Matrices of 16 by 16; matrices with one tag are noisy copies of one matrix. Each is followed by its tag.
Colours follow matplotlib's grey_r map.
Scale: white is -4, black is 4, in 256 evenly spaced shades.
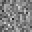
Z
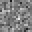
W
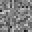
W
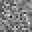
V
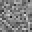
V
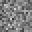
Z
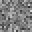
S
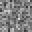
W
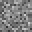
V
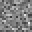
V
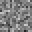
W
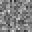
W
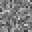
W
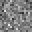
Z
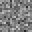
W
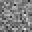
V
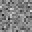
S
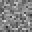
V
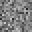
Z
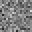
S
